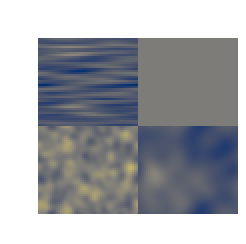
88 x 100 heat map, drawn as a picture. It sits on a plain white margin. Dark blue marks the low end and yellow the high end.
It is made of 2 by 2 panels. Panel 1,1: low, streaked across. Panel 1,2: middling, flat. Panel 2,1: middling, blotchy. Panel 2,2: low, smooth.
